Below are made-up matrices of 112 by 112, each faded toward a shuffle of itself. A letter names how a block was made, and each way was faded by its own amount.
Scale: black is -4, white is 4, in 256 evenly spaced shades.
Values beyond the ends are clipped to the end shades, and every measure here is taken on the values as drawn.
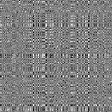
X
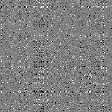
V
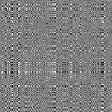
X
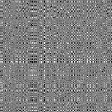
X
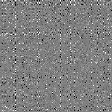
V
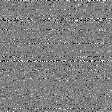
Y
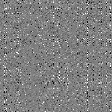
V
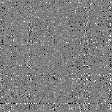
V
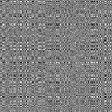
X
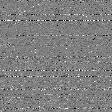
Y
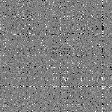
V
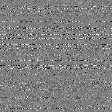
Y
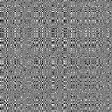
X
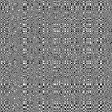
X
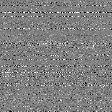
Y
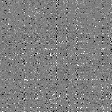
V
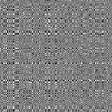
X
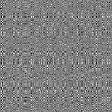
X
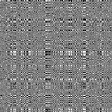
X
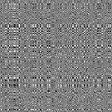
X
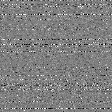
Y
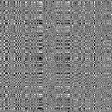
X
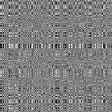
X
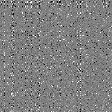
V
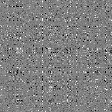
V
